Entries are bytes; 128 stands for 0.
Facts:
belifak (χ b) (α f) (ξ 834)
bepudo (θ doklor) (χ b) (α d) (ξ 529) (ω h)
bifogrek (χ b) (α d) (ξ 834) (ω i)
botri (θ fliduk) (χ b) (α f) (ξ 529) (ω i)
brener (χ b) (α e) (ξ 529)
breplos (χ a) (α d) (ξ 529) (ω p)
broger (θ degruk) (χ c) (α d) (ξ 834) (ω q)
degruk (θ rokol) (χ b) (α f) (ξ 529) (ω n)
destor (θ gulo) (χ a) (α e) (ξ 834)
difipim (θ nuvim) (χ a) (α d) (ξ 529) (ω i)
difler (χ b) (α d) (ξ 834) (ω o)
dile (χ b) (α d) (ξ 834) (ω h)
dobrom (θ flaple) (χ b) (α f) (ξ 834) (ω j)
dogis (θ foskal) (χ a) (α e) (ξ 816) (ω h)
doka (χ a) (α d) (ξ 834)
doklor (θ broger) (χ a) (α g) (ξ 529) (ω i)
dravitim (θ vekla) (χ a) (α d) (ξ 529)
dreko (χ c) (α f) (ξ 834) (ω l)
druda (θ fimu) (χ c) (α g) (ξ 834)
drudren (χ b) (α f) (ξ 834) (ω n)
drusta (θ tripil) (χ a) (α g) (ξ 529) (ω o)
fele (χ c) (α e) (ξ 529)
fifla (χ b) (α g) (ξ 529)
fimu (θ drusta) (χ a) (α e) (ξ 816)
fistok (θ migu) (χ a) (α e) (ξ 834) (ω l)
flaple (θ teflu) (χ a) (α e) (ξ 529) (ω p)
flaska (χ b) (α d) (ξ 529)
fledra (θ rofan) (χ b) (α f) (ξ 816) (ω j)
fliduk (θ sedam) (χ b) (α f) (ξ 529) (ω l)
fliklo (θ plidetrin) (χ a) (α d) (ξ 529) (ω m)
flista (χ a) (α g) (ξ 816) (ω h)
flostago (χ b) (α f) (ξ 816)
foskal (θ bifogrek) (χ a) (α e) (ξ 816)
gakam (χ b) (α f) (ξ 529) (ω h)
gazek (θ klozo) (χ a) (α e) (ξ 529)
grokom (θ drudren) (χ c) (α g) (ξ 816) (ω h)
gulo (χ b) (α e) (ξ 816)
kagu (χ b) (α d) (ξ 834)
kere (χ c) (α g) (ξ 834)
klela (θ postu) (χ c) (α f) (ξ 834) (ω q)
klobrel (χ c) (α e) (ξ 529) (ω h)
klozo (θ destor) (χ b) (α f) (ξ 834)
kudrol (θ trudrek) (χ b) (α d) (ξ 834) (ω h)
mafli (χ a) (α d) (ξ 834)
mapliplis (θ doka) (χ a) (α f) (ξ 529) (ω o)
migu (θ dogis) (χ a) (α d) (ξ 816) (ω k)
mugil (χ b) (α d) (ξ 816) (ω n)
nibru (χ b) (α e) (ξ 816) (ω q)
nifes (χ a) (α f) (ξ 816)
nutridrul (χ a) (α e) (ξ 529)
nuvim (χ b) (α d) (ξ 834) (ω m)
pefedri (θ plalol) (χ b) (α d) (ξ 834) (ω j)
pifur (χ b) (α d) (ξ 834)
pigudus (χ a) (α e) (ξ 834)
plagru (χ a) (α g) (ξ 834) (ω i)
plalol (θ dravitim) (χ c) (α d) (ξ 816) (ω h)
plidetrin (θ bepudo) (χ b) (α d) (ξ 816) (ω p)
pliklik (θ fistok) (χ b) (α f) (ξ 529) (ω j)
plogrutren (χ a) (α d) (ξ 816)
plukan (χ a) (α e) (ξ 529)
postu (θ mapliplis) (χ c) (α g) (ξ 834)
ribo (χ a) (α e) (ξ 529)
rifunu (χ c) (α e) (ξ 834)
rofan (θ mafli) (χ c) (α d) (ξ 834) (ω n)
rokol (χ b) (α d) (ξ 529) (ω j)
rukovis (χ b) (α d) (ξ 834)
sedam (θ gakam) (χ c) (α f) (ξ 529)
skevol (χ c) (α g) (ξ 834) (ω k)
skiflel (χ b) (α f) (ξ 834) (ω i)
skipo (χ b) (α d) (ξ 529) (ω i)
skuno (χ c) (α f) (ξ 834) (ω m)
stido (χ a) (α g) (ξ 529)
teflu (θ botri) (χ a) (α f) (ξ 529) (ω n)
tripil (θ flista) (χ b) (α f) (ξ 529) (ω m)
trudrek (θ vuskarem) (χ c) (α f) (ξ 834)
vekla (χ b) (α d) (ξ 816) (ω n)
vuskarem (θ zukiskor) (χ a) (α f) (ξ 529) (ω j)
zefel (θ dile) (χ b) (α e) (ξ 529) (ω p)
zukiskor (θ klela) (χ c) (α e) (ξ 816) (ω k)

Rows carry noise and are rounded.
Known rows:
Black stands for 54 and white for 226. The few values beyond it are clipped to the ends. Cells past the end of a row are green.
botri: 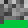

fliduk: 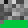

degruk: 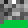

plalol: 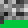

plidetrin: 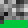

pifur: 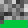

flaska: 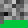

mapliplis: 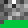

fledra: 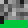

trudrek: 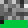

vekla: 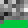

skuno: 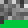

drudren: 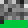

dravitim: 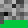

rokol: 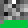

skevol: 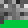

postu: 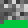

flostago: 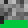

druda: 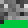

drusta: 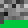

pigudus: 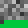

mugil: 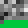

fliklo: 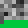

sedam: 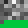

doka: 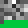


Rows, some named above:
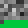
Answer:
zefel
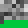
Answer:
mafli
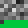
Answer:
flaple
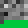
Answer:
fifla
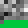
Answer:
vekla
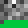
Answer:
mapliplis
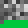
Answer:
postu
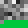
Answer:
broger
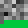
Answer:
breplos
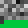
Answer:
fistok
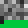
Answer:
klozo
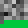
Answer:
flaska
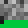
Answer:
nifes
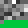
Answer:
bifogrek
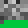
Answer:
foskal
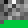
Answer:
gakam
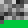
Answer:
nuvim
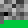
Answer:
bepudo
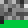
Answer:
klozo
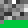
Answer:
bifogrek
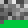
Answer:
klela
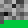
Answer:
dravitim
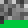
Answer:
skiflel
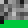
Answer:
fledra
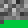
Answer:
brener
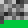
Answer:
dile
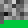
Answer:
flaska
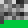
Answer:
rofan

